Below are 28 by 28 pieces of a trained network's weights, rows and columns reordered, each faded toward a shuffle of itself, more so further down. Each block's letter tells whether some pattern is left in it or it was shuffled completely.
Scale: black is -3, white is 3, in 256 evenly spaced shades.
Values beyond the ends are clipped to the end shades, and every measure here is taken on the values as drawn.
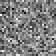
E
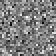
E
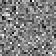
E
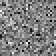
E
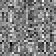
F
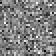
E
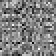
F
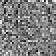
F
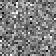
F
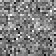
F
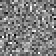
E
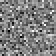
E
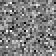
E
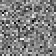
F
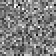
E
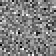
E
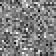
F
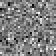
F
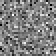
E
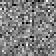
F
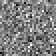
E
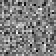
F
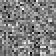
F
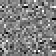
F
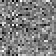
F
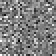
F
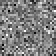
F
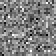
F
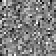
F
